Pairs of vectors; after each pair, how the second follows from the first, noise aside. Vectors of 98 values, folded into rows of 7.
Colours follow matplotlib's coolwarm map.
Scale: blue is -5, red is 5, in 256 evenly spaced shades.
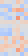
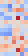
scaled up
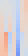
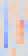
wrapped around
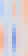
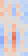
negated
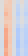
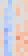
negated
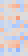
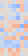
negated
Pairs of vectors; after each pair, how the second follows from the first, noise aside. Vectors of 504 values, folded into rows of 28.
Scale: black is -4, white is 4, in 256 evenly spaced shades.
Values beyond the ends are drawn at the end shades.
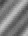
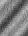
negated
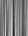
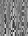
sign-scrambled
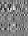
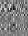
negated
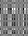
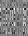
sign-scrambled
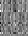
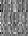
negated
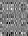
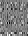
sign-scrambled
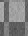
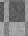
negated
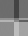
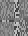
sign-scrambled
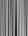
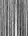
negated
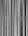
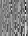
sign-scrambled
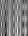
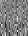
sign-scrambled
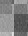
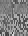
sign-scrambled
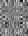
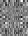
negated
